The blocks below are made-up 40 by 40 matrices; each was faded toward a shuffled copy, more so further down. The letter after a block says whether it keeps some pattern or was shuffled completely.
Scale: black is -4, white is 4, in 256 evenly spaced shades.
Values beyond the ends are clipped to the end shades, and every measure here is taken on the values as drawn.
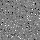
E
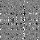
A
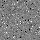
E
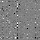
A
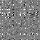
A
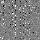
A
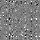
A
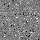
E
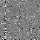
A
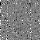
A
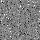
E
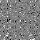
A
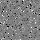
E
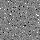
E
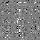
A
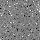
E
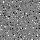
E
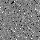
E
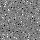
E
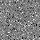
E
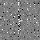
A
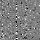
A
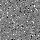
E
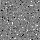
E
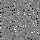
A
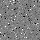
E
